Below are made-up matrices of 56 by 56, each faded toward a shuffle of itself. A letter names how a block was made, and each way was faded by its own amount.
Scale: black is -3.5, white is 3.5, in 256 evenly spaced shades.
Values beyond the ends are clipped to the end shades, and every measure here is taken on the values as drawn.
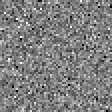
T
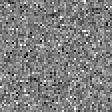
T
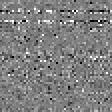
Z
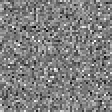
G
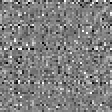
Z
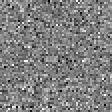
G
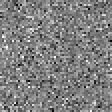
G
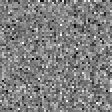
G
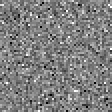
T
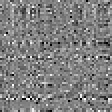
Z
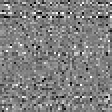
Z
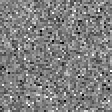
T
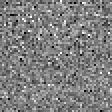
G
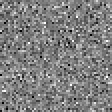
G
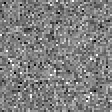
T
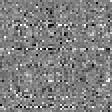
Z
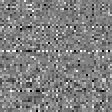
Z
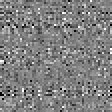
Z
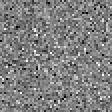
T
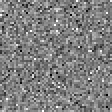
T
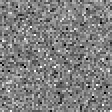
T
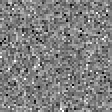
T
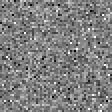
T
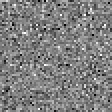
G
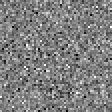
G
